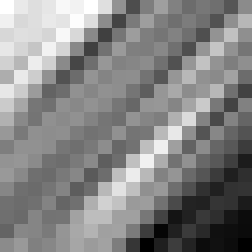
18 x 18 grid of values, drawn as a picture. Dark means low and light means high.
The grain runs diagonally up to the right. Neither half mirrors the other. The ninth with the lowest average is the bottom right. The ninth with the highest average is the top left. There is an overall slope up to the top left.
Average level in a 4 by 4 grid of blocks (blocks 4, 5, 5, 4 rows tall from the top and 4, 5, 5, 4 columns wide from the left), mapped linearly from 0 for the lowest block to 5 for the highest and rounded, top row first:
5 4 2 3 | 4 3 3 3 | 3 3 3 1 | 2 3 1 0
